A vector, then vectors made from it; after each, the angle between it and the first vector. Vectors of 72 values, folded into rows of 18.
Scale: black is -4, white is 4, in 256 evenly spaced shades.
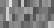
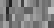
nearly opposite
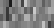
nearly opposite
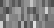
orthogonal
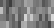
partly opposed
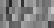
nearly opposite
